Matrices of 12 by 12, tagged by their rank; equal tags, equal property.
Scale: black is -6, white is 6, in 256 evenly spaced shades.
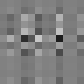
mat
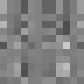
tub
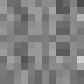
tub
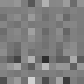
tub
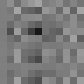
tub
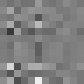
tub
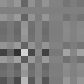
mat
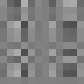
mat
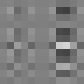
mat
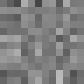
tub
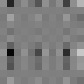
mat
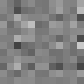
tub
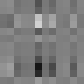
mat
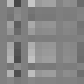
mat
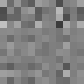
tub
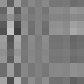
mat
